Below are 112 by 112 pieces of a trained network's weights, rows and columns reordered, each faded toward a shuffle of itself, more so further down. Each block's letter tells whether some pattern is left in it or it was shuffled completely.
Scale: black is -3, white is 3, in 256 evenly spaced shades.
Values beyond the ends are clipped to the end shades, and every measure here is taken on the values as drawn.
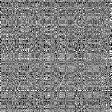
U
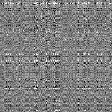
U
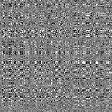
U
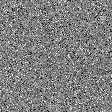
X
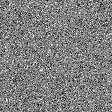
X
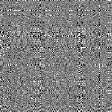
U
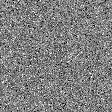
X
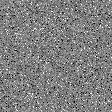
X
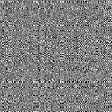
U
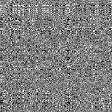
U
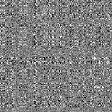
U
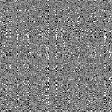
U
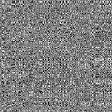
U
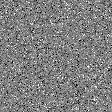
X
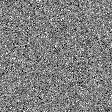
X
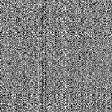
U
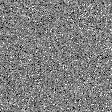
X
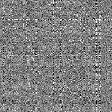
U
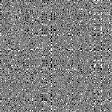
U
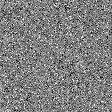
X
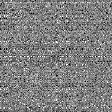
U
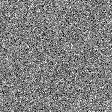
X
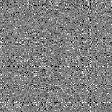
U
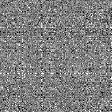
U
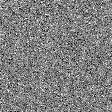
X
